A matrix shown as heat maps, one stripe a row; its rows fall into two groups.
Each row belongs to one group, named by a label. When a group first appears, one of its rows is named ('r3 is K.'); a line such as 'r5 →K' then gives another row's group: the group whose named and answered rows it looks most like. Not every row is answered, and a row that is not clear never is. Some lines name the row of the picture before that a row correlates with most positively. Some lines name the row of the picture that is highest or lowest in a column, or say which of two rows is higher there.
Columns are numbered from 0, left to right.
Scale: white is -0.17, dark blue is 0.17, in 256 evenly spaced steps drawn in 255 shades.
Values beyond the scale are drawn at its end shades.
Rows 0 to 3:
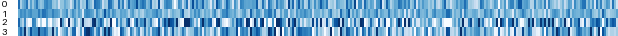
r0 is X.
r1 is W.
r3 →W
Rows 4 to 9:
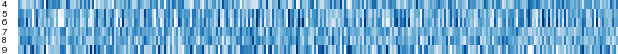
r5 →X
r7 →X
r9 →X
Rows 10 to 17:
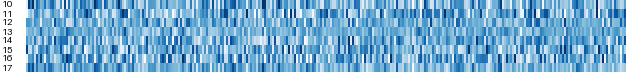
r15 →W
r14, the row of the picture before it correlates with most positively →4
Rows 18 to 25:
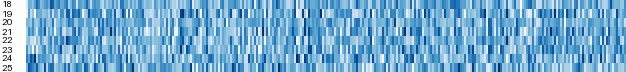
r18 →W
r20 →X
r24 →X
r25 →W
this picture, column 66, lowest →21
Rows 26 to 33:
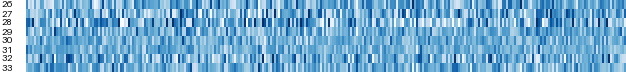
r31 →W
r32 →X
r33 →W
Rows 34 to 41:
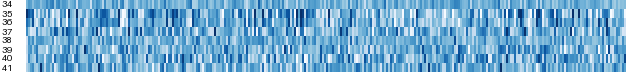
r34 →W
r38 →X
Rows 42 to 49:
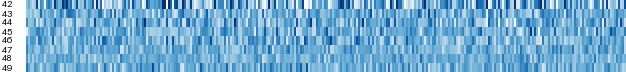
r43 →X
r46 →X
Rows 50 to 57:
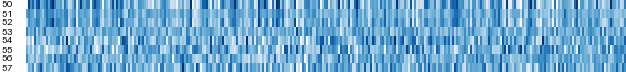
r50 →W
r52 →W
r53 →X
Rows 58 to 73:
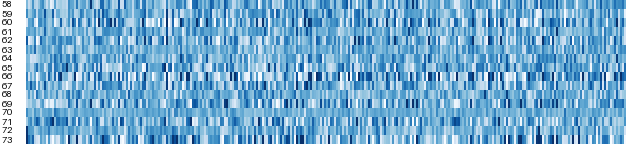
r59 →X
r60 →X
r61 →X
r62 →X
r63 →X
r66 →X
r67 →X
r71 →W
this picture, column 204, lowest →73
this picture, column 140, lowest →65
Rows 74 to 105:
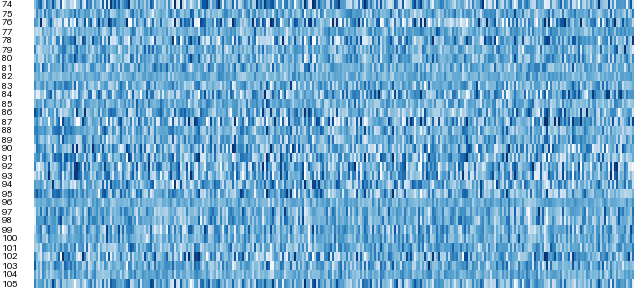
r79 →X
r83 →W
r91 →W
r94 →X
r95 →W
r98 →W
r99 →X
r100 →X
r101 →W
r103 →W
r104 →W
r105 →X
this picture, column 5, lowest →84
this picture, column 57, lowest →76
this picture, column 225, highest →78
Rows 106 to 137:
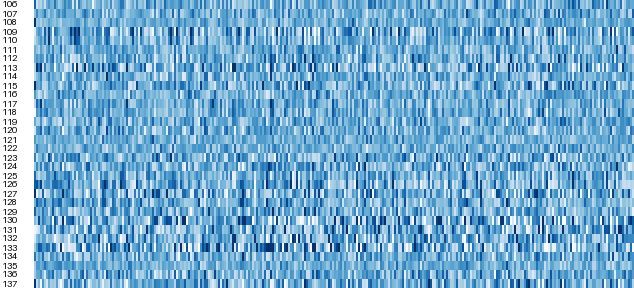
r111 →X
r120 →X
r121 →X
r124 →X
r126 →W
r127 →X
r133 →X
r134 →X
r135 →W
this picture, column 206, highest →136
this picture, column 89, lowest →137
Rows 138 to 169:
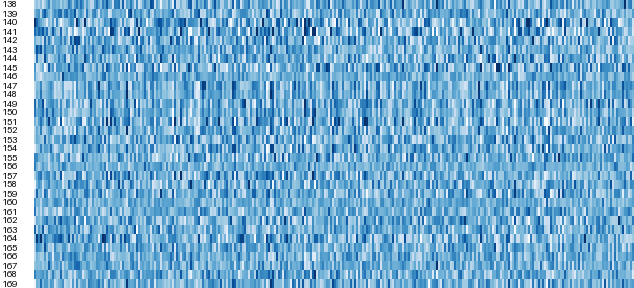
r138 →X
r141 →X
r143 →W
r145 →X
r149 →X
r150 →X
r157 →X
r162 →W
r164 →W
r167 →X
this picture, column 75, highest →140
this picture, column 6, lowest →140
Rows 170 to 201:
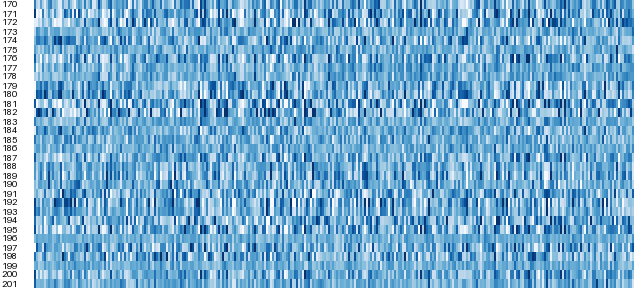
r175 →X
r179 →W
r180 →W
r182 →X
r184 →W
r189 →X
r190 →X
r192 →W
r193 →W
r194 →X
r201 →W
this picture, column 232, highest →194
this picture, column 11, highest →192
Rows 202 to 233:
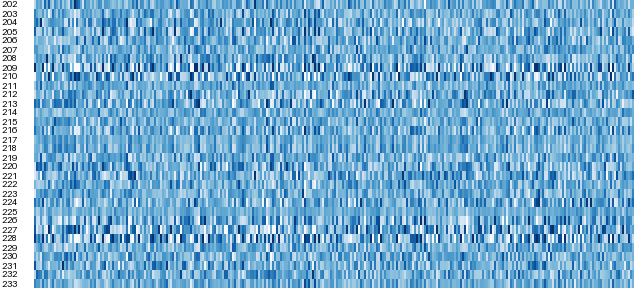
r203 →X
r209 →X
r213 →W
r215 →W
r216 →X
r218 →W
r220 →W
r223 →W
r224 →X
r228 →X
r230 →W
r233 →X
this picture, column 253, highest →227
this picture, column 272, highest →227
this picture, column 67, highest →210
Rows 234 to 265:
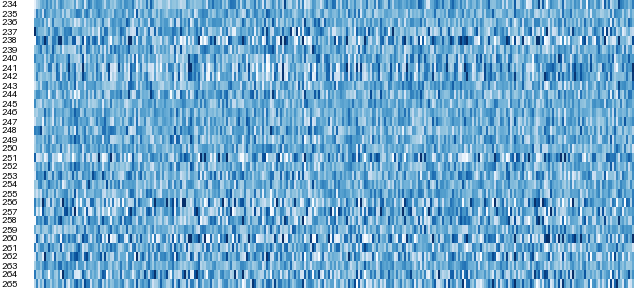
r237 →W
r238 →W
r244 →X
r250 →X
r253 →W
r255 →W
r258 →W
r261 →X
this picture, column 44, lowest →256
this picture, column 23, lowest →256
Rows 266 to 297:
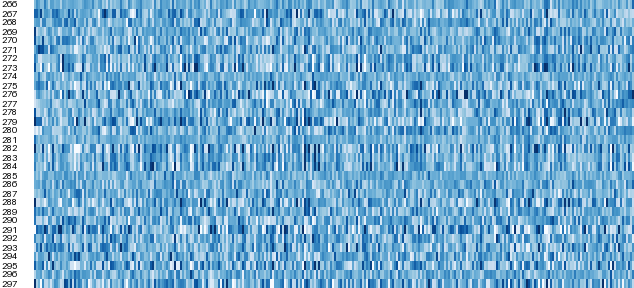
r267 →W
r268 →W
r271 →X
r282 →X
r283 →X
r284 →X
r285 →W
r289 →X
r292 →X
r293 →W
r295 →X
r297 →W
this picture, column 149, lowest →297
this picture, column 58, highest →284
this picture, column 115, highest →275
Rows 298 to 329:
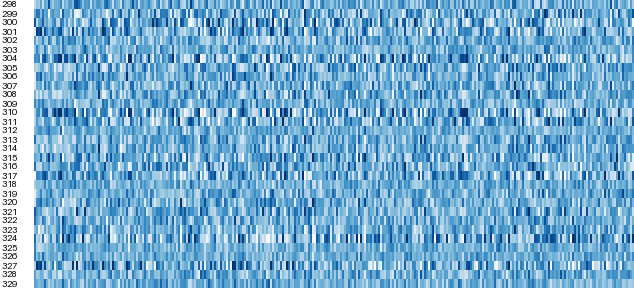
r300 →X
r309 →X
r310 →W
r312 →X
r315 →X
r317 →W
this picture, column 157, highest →316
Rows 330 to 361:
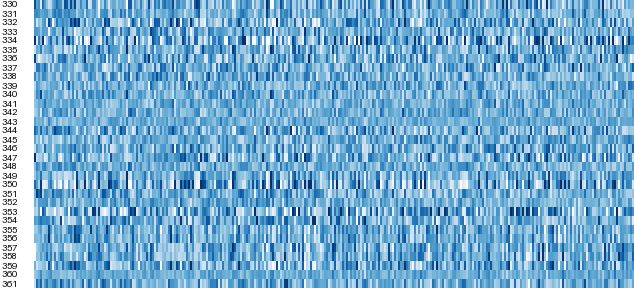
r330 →W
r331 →W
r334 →X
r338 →X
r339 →X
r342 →W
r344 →W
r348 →W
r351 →W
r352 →X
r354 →X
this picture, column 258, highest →334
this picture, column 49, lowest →344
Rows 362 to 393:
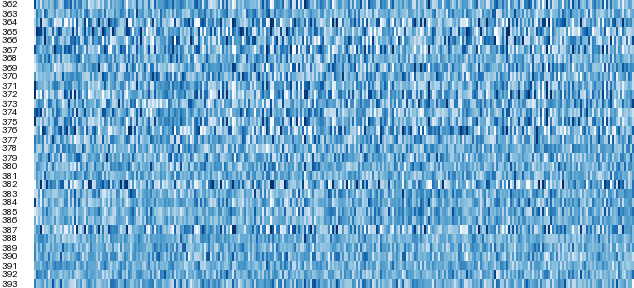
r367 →W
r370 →X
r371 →W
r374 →W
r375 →W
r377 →X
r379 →X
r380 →X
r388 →X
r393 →X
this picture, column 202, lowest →382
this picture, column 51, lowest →373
